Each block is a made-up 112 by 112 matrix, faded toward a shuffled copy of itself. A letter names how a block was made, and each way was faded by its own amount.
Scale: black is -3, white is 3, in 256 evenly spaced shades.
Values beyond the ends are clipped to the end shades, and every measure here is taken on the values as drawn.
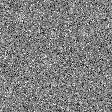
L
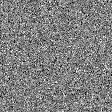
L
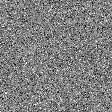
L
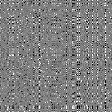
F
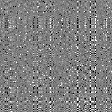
F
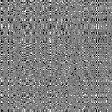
F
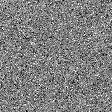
L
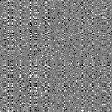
F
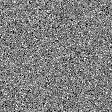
L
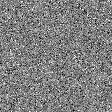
L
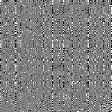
F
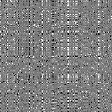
F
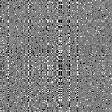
F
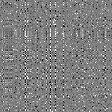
F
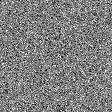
L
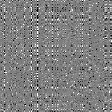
F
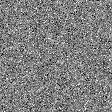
L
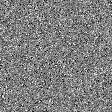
L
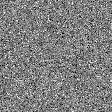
L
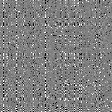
F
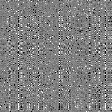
F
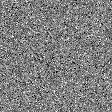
L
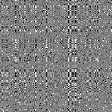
F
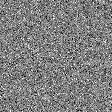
L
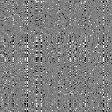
F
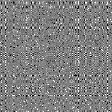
F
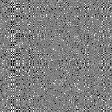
F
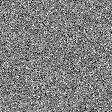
L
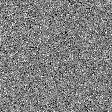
L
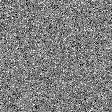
L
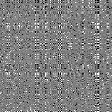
F
